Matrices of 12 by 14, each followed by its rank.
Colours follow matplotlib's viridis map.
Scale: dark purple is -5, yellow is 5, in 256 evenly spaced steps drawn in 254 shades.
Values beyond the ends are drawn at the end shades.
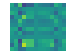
two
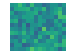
full rank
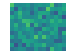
full rank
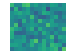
full rank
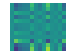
one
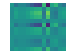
one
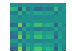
one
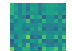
two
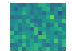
full rank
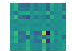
two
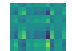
one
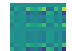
one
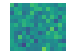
full rank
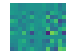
two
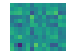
two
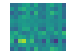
two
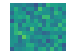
full rank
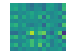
two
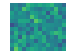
full rank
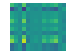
one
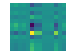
one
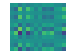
one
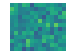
full rank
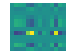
one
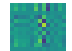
two
